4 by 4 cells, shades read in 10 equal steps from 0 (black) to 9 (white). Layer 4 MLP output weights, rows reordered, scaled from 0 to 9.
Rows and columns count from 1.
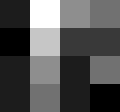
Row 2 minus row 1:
-1 -2 -3 -2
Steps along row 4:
up down down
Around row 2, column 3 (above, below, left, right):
5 1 7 2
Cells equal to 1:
5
